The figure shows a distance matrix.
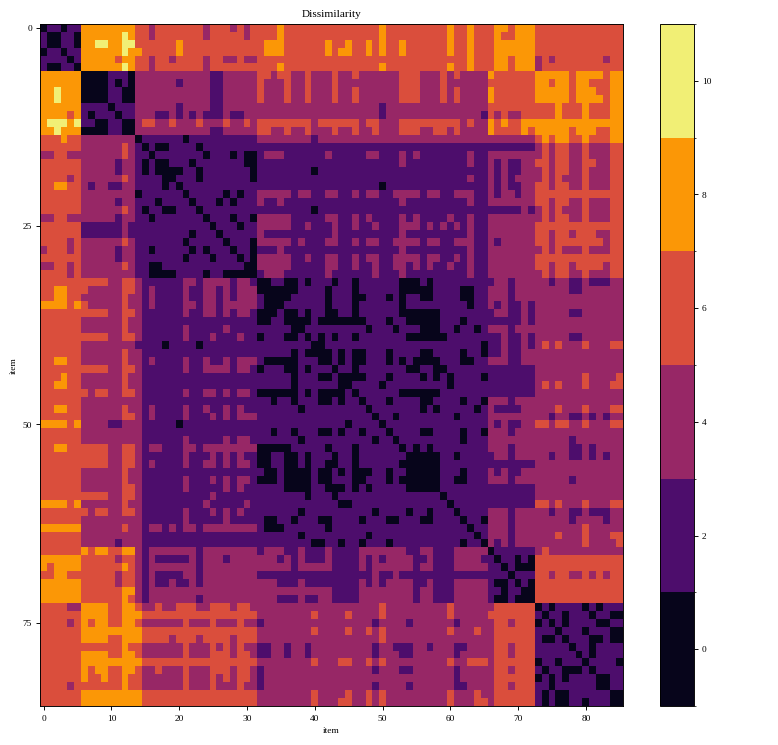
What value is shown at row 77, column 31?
6
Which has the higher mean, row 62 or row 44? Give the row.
62
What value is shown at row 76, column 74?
2
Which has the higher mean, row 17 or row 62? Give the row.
17
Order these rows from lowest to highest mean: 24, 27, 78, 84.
24, 27, 78, 84
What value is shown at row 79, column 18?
4
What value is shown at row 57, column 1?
6
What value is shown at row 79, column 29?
6
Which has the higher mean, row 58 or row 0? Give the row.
0
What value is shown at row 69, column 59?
2
